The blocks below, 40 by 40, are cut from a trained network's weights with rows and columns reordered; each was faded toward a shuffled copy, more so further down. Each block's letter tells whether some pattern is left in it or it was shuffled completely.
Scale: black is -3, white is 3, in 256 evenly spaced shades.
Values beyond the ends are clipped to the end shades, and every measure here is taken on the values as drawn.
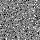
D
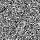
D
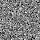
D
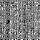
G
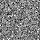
D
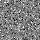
D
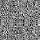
G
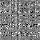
G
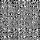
G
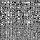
G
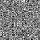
G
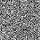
G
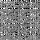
G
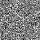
G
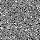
D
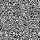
G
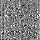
G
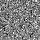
D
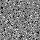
D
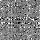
G
